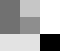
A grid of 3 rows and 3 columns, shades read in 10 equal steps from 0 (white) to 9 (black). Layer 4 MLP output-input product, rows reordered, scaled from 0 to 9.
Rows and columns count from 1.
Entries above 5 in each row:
0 0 1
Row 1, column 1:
5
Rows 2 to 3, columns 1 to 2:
5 4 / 1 1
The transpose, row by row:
5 5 1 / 2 4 1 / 0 0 9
